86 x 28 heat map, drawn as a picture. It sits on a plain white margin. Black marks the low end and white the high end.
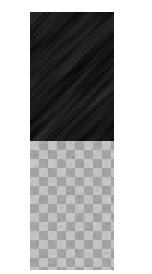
The table splits into 2 rows of 1 panel. Panel 1,1: very low, slanting up to the right, faint in contrast. Panel 2,1: high, checkered.
